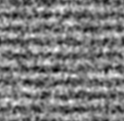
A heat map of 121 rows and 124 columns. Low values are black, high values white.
Horizontal stripes repeat 9 times down the table. No seam splits the table. The values follow a bell shape. No overall slope runs across the table. On average the colour sits 50% of the way up the scale. There are no lone odd cells.
